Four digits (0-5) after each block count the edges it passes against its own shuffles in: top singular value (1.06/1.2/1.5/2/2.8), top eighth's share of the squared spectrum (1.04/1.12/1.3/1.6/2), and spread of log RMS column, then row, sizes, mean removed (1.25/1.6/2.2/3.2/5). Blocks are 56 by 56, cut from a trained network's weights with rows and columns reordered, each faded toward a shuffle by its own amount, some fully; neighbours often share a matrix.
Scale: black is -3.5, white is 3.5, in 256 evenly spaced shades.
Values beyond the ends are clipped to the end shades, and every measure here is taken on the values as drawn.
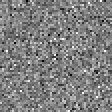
1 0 0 0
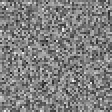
0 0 0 0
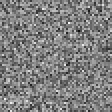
0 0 0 0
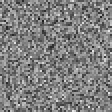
0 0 0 0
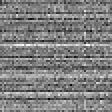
5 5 1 4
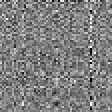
4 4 2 2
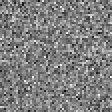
0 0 0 0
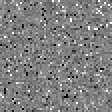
0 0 0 0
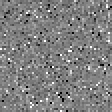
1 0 0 0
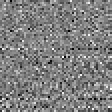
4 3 1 2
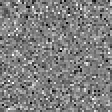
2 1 0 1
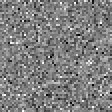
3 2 0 1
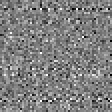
4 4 1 3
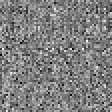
2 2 1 1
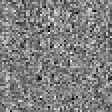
3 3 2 1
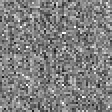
2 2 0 0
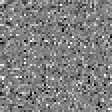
3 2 0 2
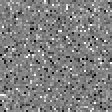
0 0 0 0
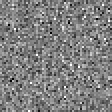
1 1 0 0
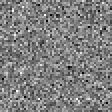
2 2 0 0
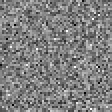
2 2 0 0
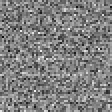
1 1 0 0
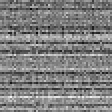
5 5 0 4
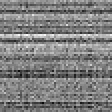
5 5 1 4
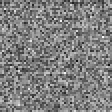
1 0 0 0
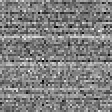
4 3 0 2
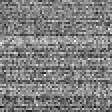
4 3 0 2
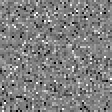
1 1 0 0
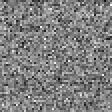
1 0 0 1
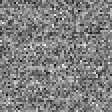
1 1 0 0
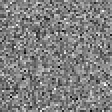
1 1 0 0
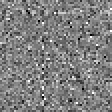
3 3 1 0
